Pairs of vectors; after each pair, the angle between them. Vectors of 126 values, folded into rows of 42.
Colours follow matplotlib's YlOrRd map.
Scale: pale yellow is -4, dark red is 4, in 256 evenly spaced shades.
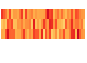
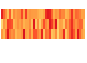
nearly parallel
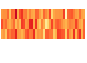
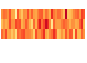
nearly opposite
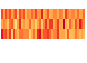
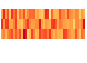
orthogonal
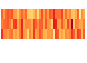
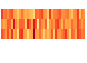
partly aligned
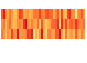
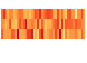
nearly parallel
